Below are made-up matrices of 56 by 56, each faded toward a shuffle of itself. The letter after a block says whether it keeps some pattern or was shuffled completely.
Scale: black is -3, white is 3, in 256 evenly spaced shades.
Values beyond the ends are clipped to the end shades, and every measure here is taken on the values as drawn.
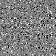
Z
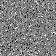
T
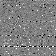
Z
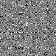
Z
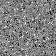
T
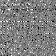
Z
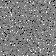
T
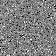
T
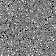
T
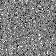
T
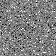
T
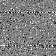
Z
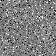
T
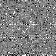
Z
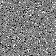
T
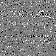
Z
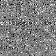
Z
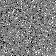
T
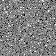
T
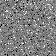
T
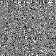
Z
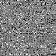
Z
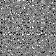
Z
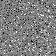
T
